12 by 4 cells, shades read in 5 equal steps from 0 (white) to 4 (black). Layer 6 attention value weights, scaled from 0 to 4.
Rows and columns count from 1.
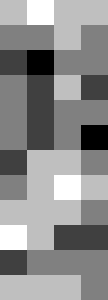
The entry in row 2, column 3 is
1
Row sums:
3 7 11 9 9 11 7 4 5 7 9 5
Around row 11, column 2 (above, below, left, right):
1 1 3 2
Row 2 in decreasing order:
2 2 2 1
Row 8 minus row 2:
0 -1 -1 -1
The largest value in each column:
3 4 3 4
